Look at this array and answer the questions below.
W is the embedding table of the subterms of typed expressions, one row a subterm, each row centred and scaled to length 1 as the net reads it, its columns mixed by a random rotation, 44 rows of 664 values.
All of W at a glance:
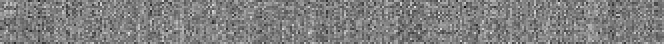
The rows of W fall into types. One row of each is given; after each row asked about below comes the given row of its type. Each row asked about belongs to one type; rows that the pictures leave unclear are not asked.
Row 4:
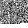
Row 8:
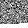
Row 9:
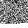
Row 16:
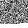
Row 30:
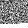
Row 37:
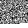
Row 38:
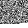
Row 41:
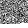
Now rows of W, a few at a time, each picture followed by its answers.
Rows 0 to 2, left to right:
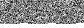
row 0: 16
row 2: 38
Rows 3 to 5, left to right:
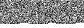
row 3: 8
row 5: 16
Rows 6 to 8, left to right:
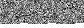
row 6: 30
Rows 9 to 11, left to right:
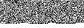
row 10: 4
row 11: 16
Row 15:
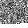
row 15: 4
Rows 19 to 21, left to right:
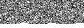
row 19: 41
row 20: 37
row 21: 8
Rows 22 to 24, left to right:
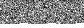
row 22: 37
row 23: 8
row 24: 9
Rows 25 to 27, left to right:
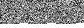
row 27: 38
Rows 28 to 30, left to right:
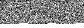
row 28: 37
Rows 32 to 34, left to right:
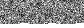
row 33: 4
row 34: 9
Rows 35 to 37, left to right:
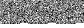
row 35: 4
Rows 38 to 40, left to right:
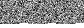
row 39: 16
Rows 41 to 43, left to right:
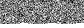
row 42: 9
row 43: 9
